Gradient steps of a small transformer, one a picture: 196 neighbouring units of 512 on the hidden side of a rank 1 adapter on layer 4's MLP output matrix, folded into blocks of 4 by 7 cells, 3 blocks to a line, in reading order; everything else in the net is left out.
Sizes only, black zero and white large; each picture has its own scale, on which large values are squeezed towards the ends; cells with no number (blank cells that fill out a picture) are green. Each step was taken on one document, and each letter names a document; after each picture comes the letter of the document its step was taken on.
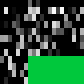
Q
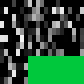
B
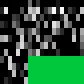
Q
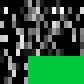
B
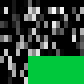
Q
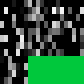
B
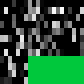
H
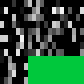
H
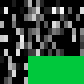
B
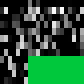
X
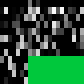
X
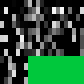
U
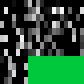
U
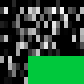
Q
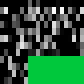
X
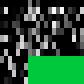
X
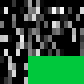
H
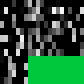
H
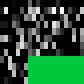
Q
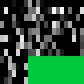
H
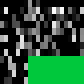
X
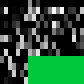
X
